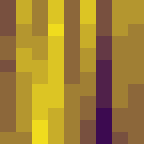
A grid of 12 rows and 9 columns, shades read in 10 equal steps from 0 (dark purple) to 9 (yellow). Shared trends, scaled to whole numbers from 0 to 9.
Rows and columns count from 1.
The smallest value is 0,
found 3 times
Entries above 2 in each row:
9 9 9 8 8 8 8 8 8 8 8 8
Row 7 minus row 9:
0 0 -1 0 -1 1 0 0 1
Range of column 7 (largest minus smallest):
3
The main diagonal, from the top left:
3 7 5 8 4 6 1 5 4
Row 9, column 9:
4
